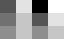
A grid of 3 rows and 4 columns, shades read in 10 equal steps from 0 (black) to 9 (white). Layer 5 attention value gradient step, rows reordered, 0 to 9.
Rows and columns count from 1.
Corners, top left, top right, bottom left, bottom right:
3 9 5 7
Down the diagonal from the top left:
3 7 5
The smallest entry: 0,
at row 1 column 3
